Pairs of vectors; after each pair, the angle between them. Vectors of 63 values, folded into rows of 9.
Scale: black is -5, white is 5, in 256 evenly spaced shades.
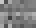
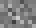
orthogonal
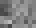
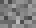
orthogonal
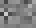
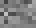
nearly parallel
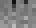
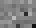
orthogonal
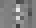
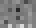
partly opposed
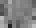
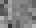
nearly parallel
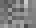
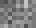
nearly parallel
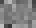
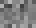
partly aligned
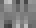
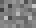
orthogonal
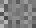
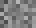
nearly opposite
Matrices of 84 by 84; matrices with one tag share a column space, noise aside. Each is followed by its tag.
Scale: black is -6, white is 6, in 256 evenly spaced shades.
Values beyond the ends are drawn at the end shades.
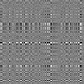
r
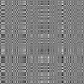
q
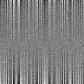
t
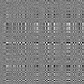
r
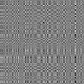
q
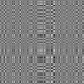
q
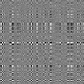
r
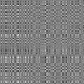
q
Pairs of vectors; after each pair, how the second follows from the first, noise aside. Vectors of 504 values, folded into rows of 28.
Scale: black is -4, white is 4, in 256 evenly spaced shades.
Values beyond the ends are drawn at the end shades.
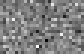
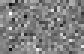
shuffled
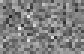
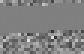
partly zeroed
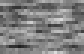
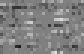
partly zeroed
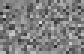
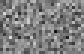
shuffled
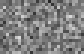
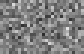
shuffled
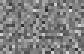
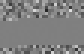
partly zeroed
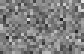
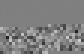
partly zeroed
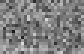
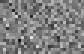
shuffled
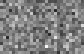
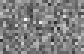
shuffled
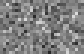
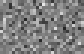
shuffled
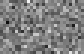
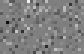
partly zeroed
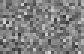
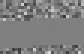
partly zeroed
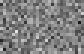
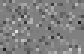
partly zeroed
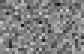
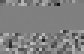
partly zeroed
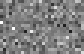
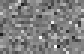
shuffled
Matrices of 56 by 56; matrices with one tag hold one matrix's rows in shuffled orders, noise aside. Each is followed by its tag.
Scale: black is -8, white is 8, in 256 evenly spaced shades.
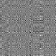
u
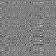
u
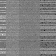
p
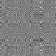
u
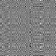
u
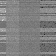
p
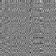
u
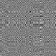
u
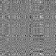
u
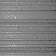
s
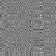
u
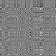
u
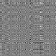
u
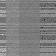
p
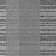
p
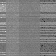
p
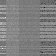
p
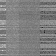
p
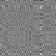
u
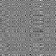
u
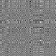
u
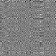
u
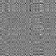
u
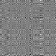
u
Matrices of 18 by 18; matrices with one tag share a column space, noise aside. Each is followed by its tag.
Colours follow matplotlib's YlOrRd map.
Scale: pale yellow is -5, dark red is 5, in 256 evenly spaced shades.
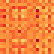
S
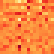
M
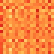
S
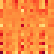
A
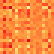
S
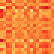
S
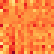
A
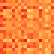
S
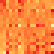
A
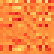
M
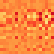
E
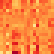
A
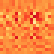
E
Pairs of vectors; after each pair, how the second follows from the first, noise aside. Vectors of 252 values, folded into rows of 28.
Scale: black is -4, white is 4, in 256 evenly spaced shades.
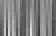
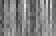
reversed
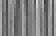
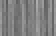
shrunk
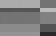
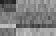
reversed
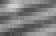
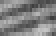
reversed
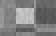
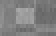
shrunk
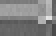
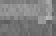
shrunk
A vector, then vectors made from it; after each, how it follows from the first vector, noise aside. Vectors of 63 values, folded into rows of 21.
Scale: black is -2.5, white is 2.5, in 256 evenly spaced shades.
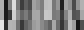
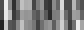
negated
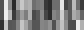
negated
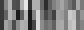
wrapped around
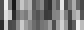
negated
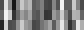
negated
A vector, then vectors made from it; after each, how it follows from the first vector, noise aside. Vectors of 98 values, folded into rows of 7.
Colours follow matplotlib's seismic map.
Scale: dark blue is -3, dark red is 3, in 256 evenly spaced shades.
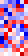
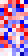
negated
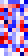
sign-scrambled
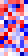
sign-scrambled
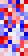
sign-scrambled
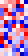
negated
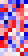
sign-scrambled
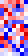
negated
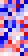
sign-scrambled
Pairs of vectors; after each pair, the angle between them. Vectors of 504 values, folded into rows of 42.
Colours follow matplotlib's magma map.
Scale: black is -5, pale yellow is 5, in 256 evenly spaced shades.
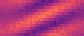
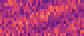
partly aligned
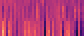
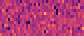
orthogonal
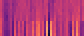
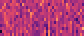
partly opposed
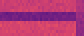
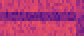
nearly parallel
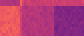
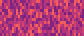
orthogonal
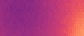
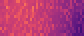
nearly opposite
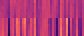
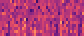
partly aligned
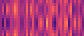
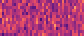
partly opposed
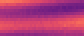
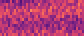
partly opposed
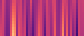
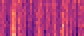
nearly parallel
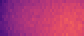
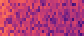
partly opposed
